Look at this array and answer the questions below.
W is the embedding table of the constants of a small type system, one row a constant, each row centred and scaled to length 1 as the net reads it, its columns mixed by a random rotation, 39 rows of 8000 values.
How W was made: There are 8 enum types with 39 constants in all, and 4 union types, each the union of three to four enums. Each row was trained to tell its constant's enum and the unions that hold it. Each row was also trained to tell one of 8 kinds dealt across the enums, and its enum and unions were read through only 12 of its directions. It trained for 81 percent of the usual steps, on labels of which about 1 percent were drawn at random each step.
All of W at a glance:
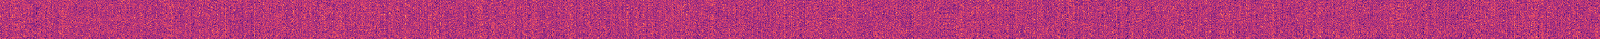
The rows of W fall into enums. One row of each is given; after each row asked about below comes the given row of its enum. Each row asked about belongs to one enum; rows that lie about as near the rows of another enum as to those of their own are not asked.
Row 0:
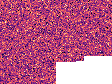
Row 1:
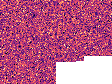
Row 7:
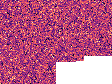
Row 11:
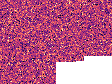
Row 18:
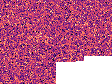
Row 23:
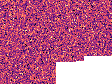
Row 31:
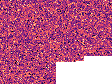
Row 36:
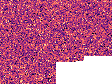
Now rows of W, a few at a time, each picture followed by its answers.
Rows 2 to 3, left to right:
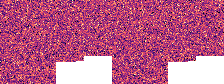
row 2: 31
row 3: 0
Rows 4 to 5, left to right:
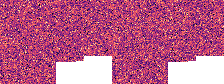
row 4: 36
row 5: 1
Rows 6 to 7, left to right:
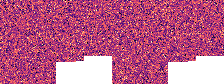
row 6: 18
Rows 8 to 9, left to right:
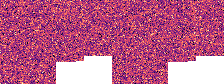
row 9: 18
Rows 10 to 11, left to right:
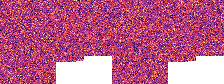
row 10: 7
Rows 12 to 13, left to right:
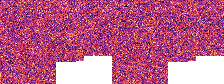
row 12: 36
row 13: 36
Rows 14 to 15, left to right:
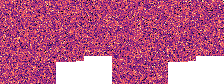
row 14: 11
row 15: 0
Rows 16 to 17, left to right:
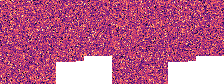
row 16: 23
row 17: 23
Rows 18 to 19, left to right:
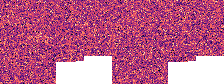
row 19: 1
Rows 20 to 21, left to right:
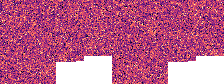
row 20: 31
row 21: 36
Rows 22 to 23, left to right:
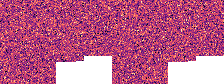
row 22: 1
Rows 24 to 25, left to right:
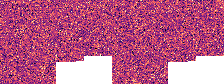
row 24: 0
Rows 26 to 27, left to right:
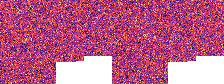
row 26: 11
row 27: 31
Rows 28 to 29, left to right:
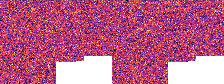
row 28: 11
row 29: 36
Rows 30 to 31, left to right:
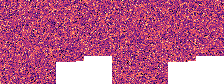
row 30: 7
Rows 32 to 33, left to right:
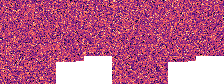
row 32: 31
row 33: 1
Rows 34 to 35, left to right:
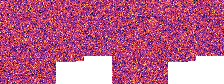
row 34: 11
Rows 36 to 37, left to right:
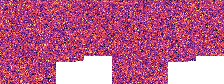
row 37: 0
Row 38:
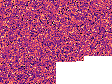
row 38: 0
